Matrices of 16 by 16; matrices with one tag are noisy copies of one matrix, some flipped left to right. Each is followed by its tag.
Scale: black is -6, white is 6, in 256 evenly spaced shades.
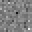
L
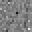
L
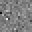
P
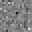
L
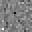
L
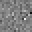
P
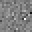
P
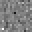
L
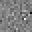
P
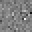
P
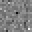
L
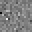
P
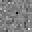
L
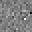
P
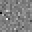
P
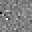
P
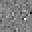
P
